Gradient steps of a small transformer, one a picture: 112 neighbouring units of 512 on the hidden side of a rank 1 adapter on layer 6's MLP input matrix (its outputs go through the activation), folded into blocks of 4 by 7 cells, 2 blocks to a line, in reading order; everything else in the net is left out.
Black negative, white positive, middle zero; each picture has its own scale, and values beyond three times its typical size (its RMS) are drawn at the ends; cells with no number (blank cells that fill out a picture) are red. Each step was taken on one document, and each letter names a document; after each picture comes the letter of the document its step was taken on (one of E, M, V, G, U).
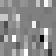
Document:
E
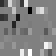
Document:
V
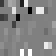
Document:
V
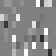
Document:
E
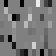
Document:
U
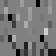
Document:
U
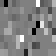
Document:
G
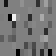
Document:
U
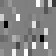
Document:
E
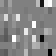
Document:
E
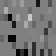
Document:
U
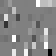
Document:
E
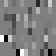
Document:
U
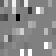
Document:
V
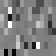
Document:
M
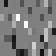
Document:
U
